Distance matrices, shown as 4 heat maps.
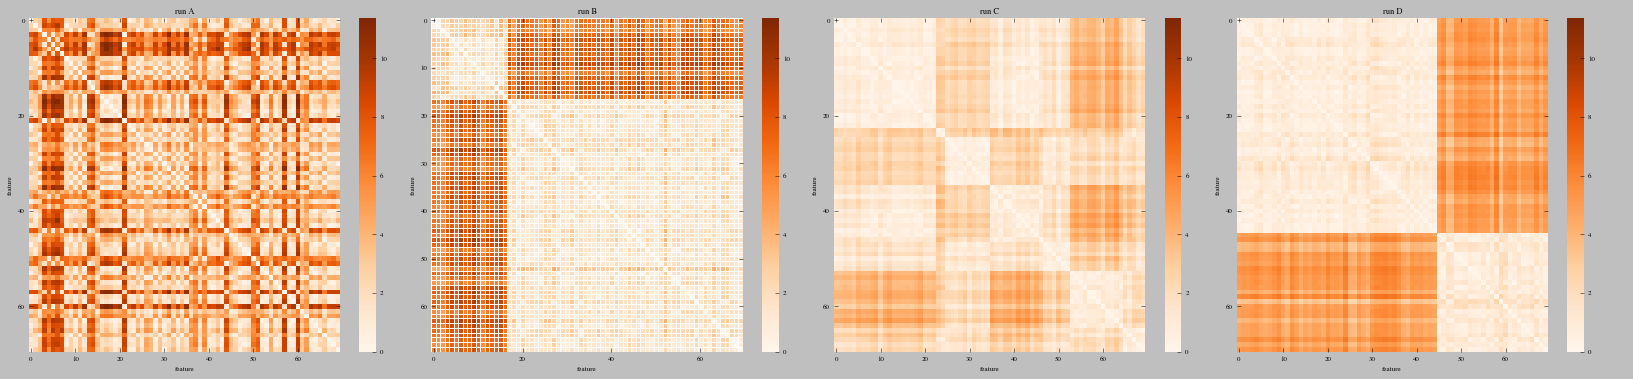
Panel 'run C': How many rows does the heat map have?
70
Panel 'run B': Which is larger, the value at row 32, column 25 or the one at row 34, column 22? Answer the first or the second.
the first
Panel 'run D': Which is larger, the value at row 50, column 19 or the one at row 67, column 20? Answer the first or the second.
the second
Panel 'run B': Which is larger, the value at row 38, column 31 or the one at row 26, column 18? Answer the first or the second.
the first
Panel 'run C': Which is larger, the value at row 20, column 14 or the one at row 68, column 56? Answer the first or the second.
the second
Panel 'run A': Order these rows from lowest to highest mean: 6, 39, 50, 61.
61, 39, 50, 6
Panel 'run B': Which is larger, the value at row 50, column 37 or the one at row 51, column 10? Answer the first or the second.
the second
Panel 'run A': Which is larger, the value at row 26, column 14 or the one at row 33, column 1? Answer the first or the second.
the first
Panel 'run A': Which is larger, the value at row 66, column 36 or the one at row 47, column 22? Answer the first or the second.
the first
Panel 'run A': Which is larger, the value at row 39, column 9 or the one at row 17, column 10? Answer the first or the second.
the first
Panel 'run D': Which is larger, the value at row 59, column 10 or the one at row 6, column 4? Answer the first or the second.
the first
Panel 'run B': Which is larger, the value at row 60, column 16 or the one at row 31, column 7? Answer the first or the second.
the first
